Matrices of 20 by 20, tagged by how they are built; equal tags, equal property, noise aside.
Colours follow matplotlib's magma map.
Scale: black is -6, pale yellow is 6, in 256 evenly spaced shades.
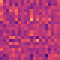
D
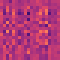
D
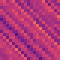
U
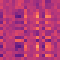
D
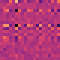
D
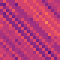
U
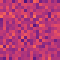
D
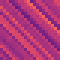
U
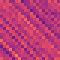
U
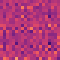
D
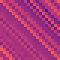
U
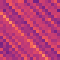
U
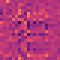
D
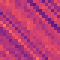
U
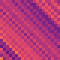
U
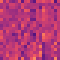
D
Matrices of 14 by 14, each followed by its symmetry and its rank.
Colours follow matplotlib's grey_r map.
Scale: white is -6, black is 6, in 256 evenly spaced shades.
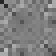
symmetric, rank three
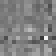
neither, rank three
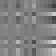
neither, rank one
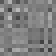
symmetric, rank two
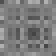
symmetric, rank two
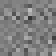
neither, rank three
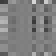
neither, rank one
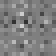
antisymmetric, rank two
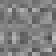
neither, rank two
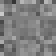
antisymmetric, rank two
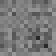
symmetric, rank three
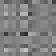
neither, rank two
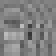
neither, rank two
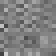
neither, rank three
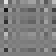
neither, rank one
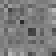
symmetric, rank three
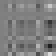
neither, rank one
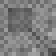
symmetric, rank three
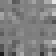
antisymmetric, rank two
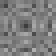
symmetric, rank two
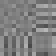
antisymmetric, rank two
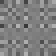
symmetric, rank two
